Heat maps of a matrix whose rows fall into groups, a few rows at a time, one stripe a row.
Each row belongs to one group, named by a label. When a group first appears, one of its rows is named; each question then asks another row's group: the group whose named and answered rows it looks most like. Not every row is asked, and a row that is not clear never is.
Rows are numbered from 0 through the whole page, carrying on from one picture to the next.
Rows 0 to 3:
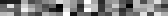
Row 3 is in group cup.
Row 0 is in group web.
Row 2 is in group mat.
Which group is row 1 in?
mat
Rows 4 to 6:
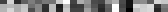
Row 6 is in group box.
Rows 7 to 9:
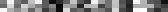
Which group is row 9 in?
box
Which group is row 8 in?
mat
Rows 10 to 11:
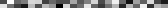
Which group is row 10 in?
mat
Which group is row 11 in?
cup
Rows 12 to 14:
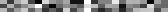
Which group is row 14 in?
box
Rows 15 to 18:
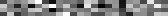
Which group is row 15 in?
mat
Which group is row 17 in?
mat
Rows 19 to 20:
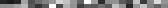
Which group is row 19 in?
web
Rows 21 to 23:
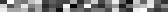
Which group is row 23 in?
box
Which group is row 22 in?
box
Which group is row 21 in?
mat
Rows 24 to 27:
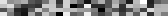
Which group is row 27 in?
cup
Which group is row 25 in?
cup
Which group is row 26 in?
web
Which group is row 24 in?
box
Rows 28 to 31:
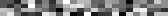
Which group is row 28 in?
web
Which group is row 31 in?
cup
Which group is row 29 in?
web
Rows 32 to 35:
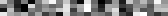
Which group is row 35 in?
box
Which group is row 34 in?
web
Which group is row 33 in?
web
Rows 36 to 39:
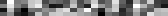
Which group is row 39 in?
web
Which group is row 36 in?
mat
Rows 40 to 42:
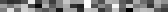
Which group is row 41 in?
cup
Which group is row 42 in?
mat
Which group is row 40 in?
web
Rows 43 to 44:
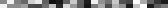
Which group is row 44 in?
box
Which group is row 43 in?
mat
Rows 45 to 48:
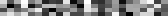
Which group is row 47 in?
mat
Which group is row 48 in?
box
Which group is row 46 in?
cup
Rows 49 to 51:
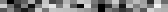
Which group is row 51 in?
web
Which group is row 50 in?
cup
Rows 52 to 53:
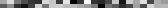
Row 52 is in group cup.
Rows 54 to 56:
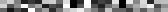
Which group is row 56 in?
web
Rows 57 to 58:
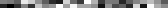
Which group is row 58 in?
web
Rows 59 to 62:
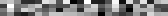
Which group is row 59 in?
cup
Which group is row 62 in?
web
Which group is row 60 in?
mat
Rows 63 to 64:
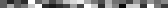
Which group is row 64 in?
mat
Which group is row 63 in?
web
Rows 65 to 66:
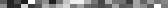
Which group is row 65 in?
web
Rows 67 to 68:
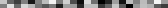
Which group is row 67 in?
cup
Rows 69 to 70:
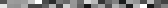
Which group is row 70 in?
box
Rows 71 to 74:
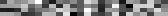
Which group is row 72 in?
box
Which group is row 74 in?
cup
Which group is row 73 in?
web
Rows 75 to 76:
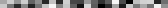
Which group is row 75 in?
box
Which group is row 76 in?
cup
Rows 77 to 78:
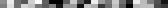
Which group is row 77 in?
mat
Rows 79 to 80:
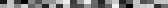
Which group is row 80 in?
box
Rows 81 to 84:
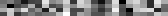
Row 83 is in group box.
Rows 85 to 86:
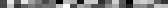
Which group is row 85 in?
mat
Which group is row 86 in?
web
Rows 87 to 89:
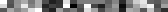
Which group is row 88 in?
box
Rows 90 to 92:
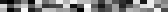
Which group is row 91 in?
box
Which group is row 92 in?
cup
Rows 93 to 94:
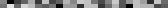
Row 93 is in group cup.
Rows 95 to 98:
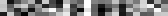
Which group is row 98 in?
web
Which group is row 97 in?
cup
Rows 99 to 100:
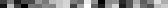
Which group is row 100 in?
web
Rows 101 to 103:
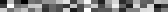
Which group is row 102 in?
mat
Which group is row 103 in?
box
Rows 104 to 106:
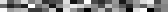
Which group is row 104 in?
box
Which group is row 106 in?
box
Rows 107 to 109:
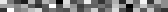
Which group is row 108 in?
box
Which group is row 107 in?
cup
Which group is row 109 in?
mat
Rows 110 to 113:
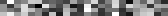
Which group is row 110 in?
mat
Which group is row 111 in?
cup
